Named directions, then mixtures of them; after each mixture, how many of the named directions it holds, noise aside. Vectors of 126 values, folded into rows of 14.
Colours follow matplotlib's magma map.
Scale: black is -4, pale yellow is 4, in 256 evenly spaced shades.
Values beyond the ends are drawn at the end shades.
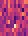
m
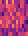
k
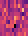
one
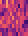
one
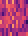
one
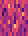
two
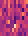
one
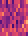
one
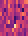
one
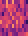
one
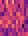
one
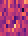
one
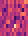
one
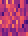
one
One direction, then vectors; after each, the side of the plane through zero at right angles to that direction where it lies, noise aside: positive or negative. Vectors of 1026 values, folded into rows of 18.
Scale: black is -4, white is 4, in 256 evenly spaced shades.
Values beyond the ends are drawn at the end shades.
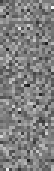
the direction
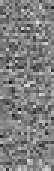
negative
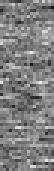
negative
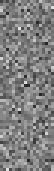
positive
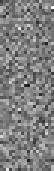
positive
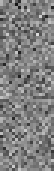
negative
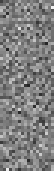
positive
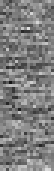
negative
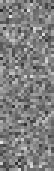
negative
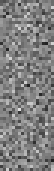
positive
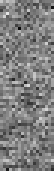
negative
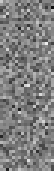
negative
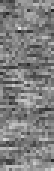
positive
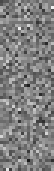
positive
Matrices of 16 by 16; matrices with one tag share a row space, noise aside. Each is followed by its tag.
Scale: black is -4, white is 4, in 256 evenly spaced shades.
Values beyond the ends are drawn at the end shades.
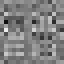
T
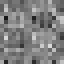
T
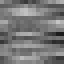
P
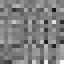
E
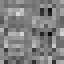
T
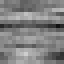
P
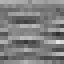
P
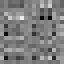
T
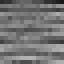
P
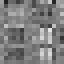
T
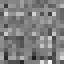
T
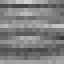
P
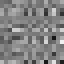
E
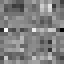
T
